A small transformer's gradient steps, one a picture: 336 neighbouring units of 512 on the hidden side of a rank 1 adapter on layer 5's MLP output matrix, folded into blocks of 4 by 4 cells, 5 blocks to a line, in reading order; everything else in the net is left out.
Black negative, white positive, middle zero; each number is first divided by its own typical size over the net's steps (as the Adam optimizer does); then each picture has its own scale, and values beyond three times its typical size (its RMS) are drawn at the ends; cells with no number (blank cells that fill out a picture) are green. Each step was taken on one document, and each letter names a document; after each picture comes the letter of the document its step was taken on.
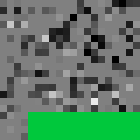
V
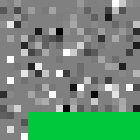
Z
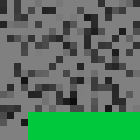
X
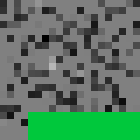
X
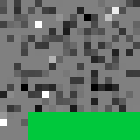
X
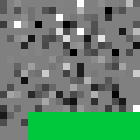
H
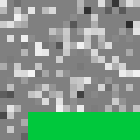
V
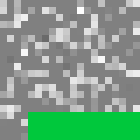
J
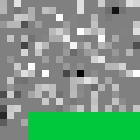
H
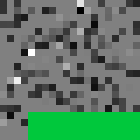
J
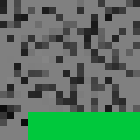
H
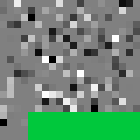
H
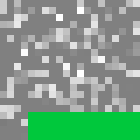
J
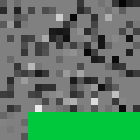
V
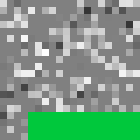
V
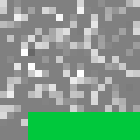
J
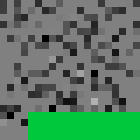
X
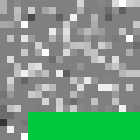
Z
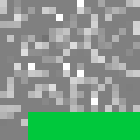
J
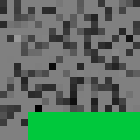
X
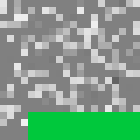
H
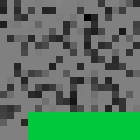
X
